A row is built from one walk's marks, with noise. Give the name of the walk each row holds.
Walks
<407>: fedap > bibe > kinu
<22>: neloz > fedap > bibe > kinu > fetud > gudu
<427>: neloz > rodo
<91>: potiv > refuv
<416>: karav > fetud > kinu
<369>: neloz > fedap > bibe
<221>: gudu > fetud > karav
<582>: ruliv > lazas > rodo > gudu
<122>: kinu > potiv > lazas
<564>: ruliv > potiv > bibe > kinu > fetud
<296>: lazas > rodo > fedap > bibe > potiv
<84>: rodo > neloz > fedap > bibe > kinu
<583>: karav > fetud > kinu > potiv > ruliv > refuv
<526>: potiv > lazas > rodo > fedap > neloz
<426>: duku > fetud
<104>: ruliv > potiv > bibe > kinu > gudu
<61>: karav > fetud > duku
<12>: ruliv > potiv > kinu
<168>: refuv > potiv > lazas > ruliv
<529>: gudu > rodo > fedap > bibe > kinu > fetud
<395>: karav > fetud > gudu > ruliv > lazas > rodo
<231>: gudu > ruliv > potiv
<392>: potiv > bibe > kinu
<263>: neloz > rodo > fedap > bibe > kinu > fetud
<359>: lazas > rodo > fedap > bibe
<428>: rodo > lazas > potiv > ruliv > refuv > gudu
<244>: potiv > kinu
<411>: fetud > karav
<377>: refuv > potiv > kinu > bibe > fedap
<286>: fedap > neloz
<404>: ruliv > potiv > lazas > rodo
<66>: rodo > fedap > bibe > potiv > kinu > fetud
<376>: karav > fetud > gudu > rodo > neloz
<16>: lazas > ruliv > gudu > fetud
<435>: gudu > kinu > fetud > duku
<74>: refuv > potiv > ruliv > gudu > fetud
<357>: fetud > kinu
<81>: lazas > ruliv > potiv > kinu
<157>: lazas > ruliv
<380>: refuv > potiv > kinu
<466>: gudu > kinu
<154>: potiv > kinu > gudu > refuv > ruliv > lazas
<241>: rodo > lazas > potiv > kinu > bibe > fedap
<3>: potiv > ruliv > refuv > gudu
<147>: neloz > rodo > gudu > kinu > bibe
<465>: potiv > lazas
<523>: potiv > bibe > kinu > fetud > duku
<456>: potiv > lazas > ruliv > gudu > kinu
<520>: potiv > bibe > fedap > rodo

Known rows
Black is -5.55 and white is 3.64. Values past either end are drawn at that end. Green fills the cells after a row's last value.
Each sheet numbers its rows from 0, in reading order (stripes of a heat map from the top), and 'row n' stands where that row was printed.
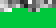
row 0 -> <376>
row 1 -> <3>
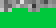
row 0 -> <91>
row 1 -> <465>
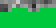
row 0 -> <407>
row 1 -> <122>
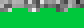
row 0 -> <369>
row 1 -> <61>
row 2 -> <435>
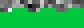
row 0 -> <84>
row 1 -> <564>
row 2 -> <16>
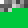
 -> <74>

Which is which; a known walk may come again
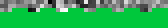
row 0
<244>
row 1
<529>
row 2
<376>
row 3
<583>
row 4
<426>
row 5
<407>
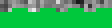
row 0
<392>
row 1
<411>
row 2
<395>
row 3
<465>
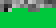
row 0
<377>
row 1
<16>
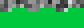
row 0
<404>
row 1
<357>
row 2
<523>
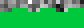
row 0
<157>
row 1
<74>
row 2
<104>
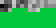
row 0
<564>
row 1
<286>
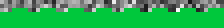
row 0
<416>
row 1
<428>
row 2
<369>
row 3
<22>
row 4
<3>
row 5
<241>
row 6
<66>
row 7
<359>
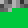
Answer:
<435>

